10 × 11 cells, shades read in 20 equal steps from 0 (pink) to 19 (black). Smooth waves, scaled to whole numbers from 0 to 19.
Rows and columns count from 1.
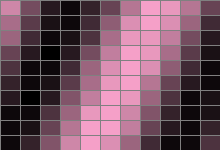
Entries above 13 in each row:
3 4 4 4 5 5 5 5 5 5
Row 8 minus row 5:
5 0 -5 -7 -6 -2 3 7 7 4 -1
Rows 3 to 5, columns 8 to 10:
1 4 10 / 1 6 12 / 2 8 14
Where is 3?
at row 1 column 1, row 8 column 7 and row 10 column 4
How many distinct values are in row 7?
10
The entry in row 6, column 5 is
6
